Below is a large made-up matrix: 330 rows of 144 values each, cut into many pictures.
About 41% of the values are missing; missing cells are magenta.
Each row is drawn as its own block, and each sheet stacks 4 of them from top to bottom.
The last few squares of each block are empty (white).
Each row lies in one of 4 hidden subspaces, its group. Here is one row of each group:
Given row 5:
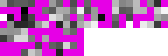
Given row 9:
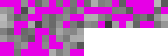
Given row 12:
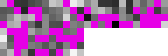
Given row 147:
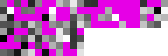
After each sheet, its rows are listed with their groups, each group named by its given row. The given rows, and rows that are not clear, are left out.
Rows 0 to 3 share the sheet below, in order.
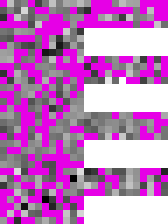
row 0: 9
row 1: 9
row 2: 9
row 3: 5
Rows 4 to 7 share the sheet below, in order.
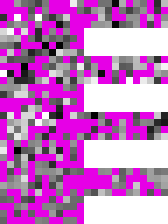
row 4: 12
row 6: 5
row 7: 12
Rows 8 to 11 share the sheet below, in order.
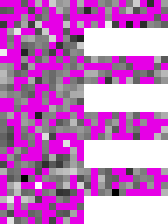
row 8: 9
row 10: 9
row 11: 12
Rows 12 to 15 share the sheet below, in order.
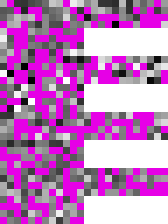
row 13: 5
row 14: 12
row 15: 12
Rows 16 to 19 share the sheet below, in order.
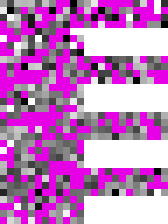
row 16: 147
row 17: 12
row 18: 12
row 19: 147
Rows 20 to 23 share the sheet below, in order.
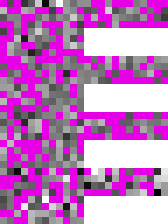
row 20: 5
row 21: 147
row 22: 12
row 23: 5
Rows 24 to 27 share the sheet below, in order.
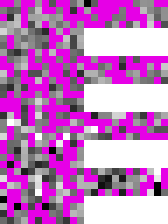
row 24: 5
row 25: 12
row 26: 147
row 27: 147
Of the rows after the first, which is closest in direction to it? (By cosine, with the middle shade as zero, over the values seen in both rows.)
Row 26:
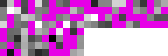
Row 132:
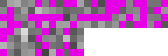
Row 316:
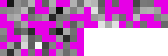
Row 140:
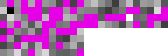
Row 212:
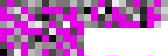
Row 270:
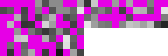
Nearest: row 212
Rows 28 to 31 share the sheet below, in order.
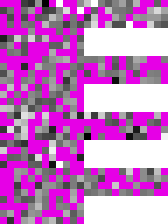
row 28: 5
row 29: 12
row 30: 5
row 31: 12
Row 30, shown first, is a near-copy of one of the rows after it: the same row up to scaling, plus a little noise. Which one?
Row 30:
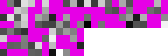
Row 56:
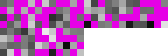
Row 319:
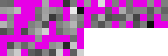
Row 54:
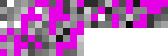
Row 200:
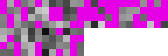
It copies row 56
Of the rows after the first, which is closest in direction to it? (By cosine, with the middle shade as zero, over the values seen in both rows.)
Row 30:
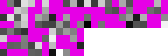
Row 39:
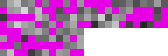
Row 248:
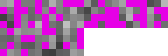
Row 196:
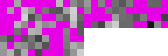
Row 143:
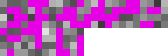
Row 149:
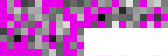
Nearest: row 39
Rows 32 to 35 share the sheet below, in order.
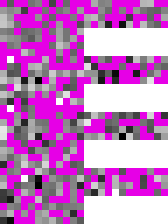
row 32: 9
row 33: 12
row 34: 9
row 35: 12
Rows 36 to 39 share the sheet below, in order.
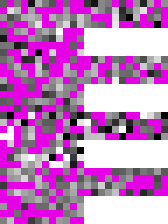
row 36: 147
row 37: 147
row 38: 9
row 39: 5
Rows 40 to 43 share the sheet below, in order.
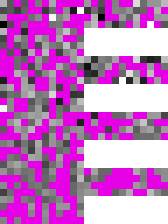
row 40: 5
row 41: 9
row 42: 5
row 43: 5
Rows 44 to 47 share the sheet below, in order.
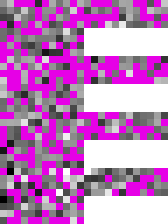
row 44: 9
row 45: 5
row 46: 12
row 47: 5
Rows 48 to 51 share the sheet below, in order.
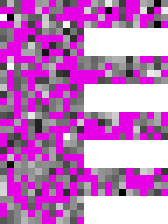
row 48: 5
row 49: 147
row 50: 12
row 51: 9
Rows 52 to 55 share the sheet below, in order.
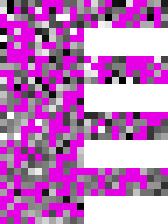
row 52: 147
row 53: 9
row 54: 5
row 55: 9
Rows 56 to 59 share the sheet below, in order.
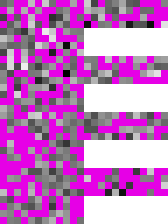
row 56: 5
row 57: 147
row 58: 9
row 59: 9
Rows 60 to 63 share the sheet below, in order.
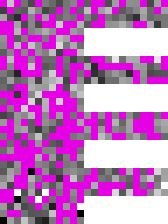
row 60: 12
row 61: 12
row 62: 12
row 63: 9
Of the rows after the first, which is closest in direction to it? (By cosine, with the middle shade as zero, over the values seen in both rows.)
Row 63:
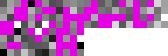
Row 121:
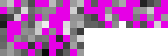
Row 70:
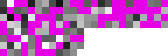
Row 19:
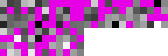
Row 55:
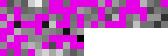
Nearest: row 121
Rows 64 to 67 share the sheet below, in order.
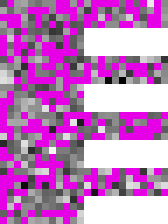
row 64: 12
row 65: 9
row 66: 5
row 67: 12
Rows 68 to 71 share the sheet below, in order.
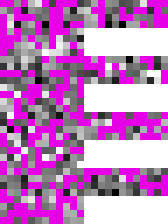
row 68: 9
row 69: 147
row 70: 12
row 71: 12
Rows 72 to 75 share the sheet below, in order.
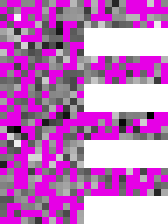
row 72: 12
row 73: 5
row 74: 12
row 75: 147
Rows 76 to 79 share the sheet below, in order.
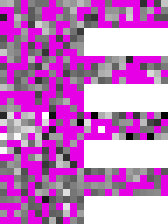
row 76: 9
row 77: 147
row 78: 5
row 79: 5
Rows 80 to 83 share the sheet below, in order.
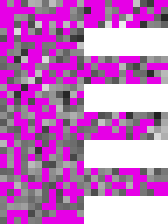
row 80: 9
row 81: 5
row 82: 147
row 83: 12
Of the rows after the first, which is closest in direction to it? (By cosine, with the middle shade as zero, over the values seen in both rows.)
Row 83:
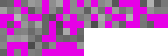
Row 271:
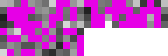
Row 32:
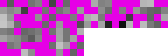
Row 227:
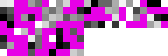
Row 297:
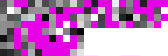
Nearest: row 271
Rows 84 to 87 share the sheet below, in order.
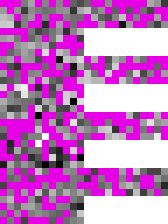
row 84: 9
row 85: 5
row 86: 9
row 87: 9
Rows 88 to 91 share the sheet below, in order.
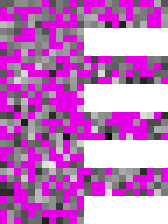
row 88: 9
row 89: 5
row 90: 9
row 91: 9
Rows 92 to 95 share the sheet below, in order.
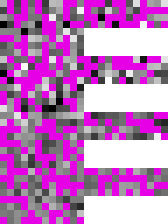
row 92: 5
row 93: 9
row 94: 5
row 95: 9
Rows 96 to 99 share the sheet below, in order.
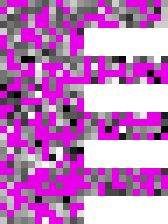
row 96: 147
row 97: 147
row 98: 9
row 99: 9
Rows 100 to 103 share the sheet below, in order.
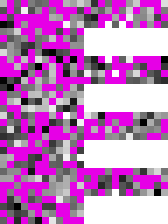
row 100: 9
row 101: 12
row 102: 5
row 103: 147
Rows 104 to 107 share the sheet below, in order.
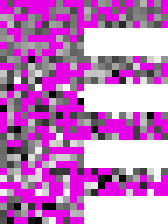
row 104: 9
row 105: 9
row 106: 12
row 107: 147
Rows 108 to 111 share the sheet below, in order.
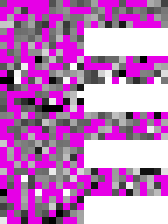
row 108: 9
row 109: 9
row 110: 147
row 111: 9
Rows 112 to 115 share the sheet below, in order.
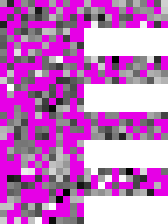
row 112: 5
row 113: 12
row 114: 9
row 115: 147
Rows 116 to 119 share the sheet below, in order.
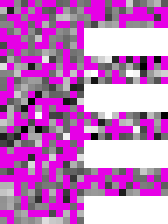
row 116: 147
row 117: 12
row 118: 12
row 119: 9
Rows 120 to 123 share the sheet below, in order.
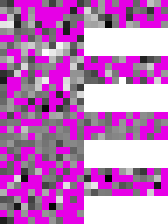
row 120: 9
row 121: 9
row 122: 12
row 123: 147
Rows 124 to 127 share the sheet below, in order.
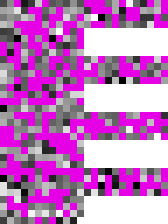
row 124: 147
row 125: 9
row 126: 5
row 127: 12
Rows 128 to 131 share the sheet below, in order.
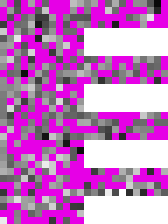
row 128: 147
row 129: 12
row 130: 9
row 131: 9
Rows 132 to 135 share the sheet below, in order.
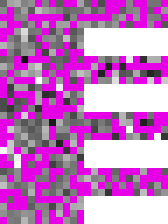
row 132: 5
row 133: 147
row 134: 147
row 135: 9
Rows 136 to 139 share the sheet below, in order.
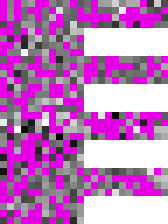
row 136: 12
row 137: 12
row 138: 12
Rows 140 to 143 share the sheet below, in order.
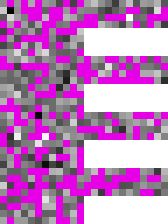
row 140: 147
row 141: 147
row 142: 9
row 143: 5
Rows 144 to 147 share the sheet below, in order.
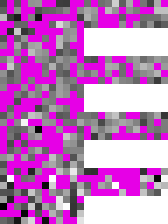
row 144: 12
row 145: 147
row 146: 12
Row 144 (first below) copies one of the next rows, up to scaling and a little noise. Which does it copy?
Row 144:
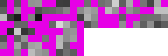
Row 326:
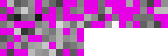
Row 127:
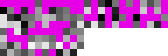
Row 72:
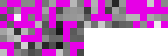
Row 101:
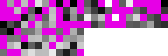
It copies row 326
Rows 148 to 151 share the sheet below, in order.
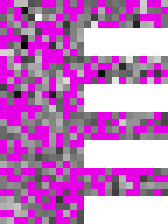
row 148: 12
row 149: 147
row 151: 147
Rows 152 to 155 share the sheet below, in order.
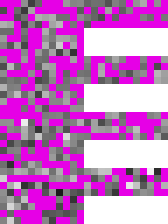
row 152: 12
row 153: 147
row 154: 12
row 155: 12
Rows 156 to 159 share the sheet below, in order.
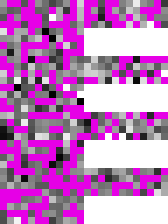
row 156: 5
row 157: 9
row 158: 9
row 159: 147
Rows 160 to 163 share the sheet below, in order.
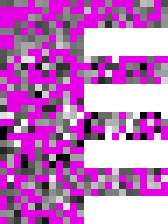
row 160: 9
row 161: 147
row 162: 9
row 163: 147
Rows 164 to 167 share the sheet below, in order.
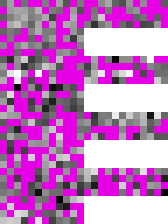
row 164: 5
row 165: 12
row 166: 12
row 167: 147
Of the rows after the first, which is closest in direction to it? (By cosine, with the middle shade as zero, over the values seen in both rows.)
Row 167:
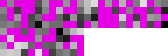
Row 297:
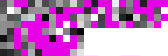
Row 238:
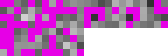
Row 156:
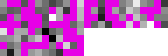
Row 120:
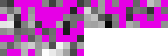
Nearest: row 238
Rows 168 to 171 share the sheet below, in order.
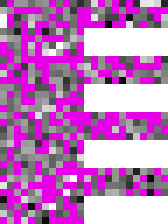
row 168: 9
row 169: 9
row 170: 9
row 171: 5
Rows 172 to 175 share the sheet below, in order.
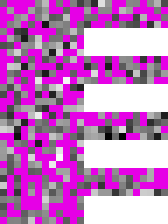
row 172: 5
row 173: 147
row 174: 9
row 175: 5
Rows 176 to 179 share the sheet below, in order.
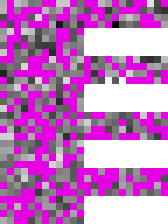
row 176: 12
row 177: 9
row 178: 9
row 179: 147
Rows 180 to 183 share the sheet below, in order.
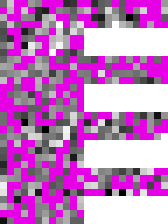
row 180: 12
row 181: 5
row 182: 147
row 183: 9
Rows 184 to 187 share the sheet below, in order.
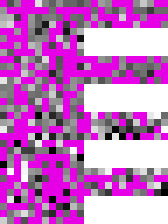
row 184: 9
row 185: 5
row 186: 9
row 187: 147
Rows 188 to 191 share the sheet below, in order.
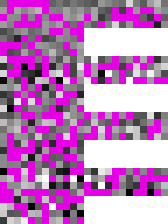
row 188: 147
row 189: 5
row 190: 12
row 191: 5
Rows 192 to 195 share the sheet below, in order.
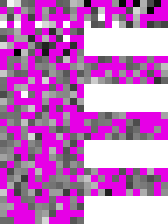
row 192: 5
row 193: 5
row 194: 5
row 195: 9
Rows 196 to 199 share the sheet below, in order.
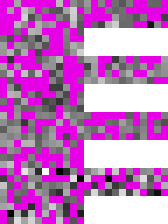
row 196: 5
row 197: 12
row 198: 12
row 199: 5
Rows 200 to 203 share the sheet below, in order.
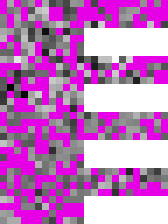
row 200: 5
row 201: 12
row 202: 5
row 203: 147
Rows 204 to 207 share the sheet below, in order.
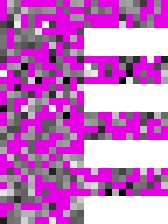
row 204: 9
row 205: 9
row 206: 12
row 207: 9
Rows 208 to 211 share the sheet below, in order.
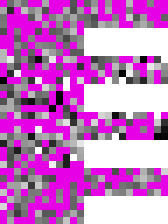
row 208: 147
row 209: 9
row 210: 147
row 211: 12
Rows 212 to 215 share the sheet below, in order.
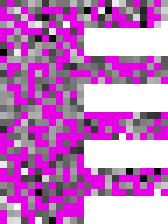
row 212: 147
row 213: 5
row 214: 9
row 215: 147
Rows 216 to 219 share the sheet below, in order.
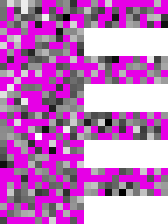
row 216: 147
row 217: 12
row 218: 147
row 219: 9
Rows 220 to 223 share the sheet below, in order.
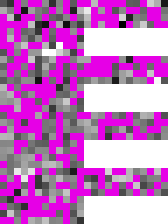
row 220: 9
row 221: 147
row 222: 9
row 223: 12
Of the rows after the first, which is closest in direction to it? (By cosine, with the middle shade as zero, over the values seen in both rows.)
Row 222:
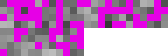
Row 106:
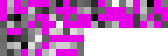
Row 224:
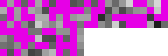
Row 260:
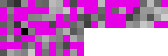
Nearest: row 224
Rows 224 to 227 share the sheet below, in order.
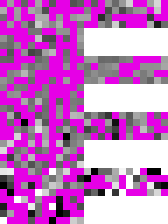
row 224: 147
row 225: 12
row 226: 12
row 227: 9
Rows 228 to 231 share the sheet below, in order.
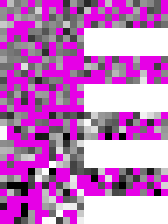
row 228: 5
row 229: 147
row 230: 9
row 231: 12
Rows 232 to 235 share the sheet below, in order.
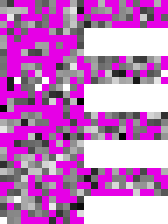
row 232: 5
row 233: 9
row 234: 9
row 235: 9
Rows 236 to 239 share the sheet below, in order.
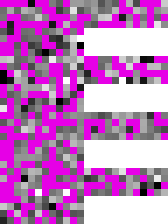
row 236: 9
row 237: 9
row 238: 12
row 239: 147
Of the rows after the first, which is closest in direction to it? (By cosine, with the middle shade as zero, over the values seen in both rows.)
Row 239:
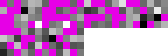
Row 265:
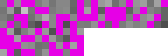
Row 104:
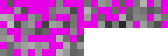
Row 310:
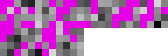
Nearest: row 310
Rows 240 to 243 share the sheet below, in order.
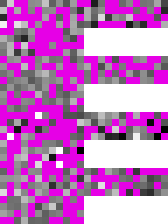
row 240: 5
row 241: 147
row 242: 9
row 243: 5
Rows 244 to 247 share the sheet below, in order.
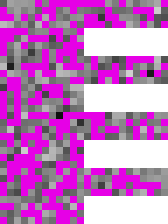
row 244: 147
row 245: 147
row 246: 5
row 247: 5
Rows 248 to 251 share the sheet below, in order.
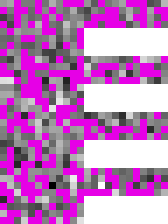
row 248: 9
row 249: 9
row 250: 147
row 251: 5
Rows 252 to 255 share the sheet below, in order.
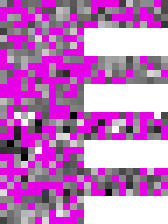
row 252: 147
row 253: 147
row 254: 12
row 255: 9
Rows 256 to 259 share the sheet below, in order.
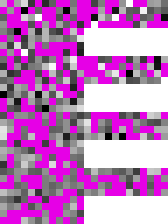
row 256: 12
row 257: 147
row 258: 9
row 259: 9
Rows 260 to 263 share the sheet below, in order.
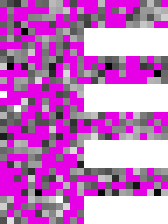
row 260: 5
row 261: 147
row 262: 5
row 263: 12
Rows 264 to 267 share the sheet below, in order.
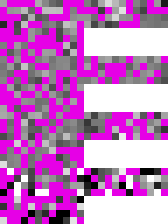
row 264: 12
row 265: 147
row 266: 9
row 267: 9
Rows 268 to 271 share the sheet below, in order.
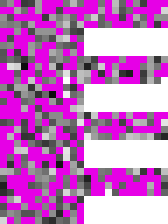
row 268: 147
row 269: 147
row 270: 5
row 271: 9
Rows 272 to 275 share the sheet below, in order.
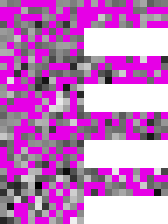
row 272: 147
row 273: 9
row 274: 5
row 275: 12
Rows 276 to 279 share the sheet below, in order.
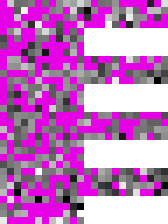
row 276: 9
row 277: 147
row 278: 9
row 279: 9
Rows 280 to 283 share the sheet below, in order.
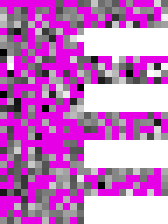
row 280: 9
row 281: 147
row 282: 147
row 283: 5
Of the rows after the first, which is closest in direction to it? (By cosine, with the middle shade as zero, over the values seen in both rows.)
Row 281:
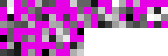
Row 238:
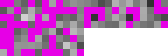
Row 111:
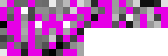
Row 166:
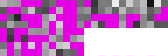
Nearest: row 166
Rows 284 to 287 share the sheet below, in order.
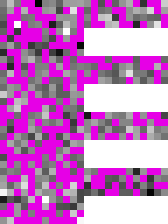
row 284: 9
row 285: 147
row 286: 5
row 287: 5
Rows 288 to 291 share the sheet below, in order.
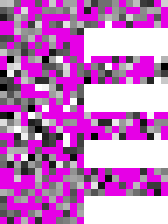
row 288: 9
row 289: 5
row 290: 12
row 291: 147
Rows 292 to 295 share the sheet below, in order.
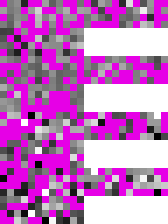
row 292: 147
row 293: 147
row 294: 147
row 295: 5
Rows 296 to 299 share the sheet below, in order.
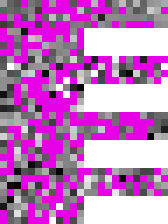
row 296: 5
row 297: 147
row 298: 5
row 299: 12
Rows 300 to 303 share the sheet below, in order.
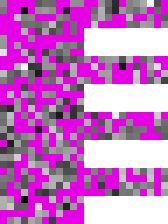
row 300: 12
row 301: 12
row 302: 12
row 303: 5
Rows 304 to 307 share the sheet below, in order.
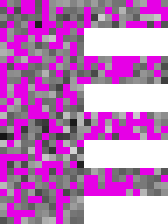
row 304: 147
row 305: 147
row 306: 5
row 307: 9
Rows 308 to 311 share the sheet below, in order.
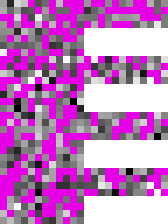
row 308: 12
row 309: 5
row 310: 147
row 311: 147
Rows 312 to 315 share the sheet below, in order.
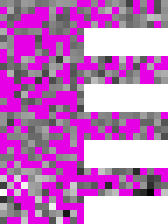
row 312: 147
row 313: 5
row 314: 147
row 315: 5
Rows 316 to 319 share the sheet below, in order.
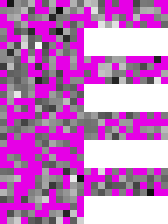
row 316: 12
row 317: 147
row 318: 147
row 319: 5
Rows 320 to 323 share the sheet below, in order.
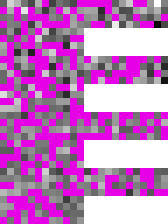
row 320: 147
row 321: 147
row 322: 147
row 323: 5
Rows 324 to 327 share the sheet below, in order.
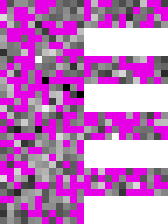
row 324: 9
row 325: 9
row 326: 12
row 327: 12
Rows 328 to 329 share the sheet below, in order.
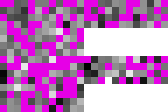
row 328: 12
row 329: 9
